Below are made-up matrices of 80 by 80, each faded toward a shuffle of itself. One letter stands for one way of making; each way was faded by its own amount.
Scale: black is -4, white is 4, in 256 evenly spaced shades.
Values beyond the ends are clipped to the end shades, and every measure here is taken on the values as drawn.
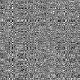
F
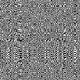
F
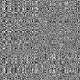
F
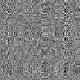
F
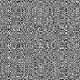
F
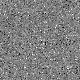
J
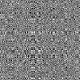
F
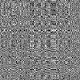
F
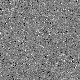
J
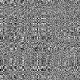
F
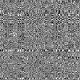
F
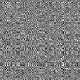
F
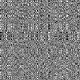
F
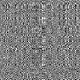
F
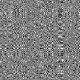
F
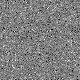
J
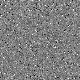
J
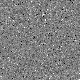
J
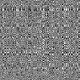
F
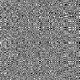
F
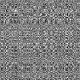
F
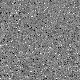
J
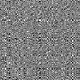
F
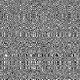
F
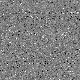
J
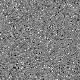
J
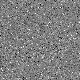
J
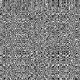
F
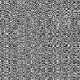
F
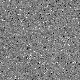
J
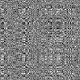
F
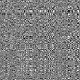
F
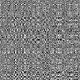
F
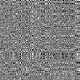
F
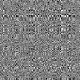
F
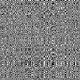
F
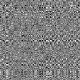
F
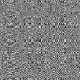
F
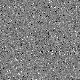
J
